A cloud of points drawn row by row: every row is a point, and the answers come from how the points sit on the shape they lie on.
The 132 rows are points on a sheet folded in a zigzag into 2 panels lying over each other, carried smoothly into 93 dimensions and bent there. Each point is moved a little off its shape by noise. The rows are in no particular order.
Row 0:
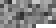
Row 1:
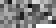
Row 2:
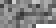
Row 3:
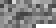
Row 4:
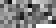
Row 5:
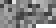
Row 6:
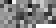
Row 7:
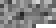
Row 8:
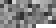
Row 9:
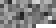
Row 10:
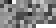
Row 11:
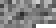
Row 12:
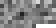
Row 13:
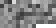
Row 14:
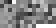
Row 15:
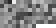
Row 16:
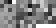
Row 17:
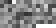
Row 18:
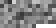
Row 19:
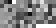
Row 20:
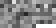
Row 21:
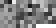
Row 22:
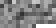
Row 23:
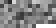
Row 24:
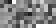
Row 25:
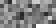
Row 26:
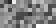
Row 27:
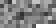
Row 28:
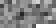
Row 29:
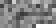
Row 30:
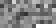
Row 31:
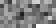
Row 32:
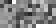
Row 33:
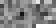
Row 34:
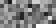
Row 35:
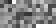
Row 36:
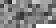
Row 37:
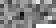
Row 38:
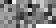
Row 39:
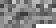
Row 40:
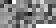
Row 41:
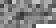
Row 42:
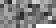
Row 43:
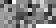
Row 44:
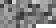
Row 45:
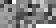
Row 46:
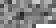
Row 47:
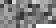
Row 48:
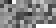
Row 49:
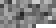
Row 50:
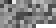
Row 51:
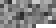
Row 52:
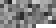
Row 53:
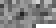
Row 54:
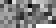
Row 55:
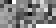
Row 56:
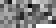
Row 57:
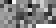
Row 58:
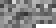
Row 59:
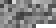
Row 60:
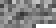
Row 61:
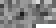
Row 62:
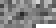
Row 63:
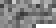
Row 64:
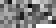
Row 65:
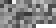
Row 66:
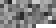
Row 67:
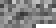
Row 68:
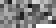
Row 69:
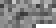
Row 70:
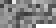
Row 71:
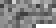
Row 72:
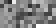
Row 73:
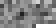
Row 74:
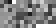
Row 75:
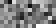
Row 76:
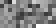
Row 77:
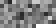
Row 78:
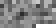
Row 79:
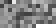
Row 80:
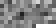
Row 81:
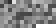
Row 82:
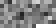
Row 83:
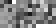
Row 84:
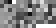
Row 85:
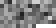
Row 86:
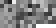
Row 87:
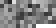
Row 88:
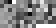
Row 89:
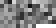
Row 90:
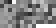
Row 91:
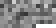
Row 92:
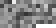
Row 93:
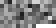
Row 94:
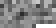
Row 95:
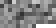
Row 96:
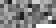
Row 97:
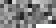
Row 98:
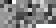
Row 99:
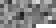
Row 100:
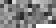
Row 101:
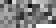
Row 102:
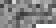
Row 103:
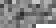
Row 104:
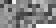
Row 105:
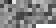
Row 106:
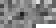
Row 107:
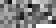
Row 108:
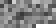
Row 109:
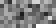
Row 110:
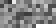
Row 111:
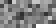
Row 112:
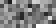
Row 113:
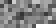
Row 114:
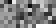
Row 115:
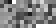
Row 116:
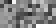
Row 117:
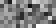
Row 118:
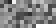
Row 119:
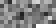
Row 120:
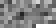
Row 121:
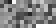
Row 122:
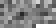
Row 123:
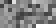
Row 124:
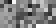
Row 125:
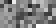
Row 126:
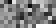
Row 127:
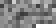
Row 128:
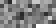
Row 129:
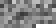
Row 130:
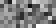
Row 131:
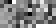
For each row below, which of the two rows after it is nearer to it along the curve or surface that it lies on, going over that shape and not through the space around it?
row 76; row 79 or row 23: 79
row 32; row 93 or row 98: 98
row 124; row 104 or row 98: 104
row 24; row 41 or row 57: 57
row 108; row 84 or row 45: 84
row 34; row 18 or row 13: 18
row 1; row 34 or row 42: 42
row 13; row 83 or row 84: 83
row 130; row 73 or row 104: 104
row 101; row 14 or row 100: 100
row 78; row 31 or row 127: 127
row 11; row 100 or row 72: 100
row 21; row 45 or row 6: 45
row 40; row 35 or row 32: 35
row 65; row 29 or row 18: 18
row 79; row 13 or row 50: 13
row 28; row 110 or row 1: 1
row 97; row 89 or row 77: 77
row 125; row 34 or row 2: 2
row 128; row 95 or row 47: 47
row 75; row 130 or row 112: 112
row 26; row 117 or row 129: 129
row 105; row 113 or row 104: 113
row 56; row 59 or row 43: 43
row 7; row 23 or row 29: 23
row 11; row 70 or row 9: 9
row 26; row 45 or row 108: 108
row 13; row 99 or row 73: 73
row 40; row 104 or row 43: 43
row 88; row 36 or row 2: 36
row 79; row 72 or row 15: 72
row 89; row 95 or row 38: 38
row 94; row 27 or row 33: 33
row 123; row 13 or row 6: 13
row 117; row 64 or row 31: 64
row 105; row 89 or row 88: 88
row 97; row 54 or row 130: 54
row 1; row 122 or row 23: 23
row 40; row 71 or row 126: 126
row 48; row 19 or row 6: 19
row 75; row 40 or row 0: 0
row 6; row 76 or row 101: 101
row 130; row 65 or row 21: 21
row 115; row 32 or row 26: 26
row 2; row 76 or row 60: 76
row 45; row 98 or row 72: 72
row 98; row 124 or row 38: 38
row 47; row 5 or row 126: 5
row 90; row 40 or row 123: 123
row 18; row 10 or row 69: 10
